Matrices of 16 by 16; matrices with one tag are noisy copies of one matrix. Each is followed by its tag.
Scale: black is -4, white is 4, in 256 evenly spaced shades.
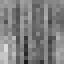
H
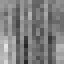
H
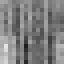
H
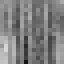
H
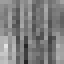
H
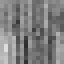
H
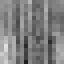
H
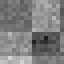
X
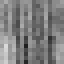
H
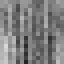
H
